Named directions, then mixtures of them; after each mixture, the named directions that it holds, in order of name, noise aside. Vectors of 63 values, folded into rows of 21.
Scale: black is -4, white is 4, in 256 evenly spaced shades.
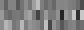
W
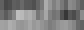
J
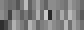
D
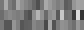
W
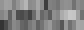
D, J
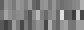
W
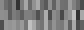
D, W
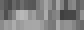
J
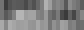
J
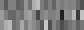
W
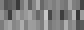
D, J, W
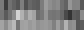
J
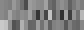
D, W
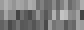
J, W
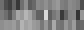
D, J, W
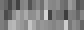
D, J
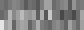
D, J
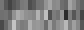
D, J, W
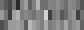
D, J, W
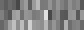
D, J, W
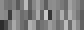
D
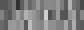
D, J, W
